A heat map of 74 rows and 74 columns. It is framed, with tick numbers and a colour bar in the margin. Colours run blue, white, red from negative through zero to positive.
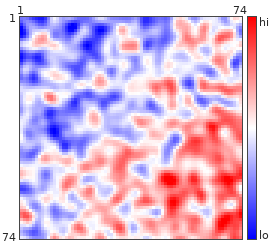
Lone odd cells: none. Histogram: bell-shaped. Ninth with the highest average: bottom right. Slope: up to the bottom right. Odd rows or columns: none. Ninth with the lowest average: top left. Stripes: none. Mirror symmetry: none.
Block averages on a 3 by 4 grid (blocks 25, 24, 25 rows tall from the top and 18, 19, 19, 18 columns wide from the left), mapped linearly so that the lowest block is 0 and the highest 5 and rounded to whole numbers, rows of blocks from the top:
0012 | 0124 | 1345
